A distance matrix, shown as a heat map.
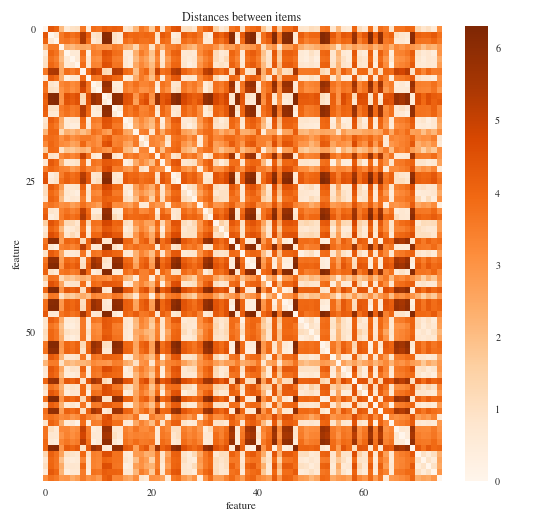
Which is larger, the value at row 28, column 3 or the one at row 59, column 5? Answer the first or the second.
the first
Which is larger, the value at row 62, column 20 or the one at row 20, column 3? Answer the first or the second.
the first
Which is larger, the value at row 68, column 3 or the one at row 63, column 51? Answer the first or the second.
the second
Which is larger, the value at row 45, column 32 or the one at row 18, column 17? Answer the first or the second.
the first
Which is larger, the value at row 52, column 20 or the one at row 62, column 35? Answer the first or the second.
the second
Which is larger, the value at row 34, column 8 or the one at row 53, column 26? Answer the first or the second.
the second
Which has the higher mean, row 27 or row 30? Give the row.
30
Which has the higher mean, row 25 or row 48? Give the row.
25
